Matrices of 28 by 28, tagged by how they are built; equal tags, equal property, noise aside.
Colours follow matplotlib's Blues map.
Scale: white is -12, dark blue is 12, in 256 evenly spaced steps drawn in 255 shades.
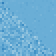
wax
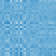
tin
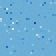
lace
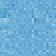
tin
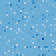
lace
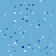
lace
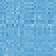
tin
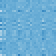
tin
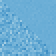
wax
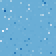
lace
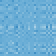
tin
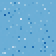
lace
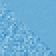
wax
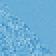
wax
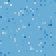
lace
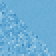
wax
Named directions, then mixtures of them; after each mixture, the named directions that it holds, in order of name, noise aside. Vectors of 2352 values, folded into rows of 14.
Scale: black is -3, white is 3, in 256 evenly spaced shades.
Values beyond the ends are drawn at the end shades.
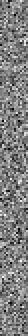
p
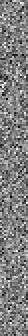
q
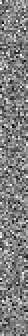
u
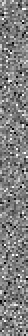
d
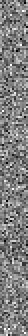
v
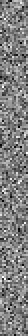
p, q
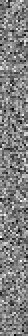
p, u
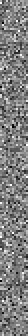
u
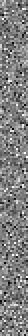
d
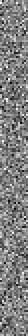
d, u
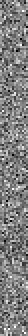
v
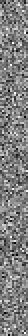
d, v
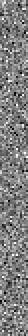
d, v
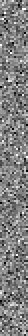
d, p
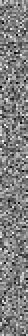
d, u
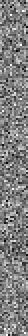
v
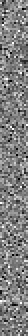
d, u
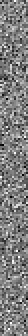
q, v
